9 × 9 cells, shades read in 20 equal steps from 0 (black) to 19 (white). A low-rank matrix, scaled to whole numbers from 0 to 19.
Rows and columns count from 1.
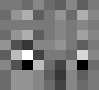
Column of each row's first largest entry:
4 3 6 3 1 3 4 2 2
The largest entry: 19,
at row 6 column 3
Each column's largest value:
11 14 19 14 10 11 11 16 10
